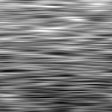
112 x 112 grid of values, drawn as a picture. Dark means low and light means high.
The ninth with the lowest average is the bottom middle. Values rise toward the top. The grain runs across in streaks.
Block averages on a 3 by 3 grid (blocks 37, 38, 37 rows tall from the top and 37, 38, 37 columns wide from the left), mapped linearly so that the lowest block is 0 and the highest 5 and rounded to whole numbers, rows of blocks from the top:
5 5 5 / 3 3 3 / 2 0 1
